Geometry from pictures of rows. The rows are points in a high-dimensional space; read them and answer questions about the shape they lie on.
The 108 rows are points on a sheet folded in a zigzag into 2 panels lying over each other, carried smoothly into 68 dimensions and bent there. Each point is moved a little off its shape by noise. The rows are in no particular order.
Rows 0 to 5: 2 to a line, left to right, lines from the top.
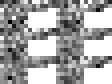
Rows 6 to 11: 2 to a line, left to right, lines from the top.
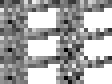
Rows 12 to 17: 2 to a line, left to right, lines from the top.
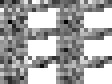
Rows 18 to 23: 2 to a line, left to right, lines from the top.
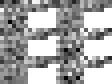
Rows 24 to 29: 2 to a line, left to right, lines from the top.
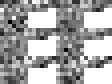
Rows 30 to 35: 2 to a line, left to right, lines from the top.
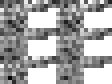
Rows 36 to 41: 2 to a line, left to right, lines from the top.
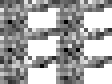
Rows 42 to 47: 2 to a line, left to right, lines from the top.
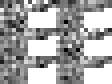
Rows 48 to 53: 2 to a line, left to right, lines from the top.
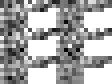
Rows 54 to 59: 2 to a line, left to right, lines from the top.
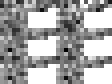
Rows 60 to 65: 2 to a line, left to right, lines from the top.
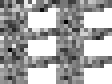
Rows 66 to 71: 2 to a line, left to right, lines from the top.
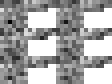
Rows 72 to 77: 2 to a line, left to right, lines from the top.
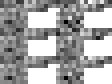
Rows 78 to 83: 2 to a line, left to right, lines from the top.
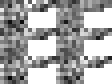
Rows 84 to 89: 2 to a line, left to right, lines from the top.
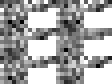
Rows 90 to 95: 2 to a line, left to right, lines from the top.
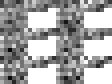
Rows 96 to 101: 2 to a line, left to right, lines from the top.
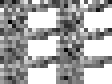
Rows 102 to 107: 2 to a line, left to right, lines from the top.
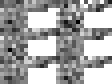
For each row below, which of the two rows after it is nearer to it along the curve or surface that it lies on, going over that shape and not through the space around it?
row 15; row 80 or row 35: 35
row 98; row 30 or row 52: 30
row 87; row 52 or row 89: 52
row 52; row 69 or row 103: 103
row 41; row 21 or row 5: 21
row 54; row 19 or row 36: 19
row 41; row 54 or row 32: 32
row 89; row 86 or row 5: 5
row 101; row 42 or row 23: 23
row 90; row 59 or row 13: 59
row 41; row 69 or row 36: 36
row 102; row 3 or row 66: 66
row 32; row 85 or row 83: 85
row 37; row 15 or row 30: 15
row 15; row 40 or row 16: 16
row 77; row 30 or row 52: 52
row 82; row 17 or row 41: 41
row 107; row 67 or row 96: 96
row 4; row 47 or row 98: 47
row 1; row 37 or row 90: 37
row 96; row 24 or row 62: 24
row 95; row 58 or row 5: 5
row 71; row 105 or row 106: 105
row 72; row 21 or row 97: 21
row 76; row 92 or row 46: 92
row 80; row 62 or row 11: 11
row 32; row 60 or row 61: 61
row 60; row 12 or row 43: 12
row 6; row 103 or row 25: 103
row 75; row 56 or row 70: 70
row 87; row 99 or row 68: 99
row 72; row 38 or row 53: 38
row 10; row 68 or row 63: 63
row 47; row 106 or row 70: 106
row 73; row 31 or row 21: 21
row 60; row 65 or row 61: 65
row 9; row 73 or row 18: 18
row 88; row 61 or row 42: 42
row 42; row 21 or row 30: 30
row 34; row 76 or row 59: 59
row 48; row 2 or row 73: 2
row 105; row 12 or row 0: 12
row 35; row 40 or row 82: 82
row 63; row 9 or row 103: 103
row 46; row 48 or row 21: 48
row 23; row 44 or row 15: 15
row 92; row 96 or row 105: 96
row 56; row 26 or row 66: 66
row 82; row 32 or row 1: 1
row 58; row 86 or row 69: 69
